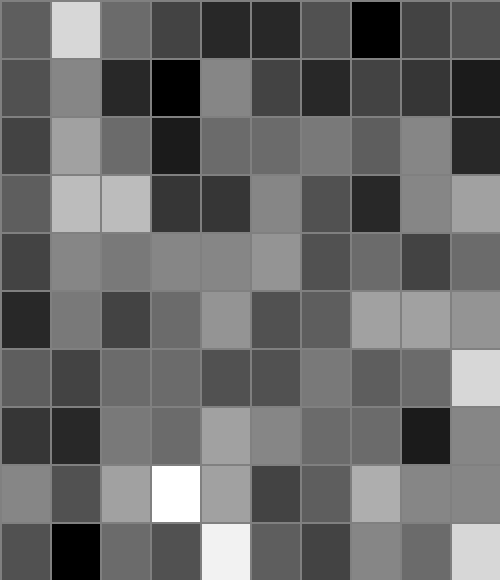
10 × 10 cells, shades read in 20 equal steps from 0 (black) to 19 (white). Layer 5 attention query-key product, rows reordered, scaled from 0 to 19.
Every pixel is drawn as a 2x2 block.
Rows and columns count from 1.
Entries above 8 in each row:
1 2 3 5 5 5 2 4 7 3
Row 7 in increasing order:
5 6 6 7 7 8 8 8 9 16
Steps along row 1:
up down down down same up down up up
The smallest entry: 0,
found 3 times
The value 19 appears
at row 9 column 4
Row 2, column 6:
5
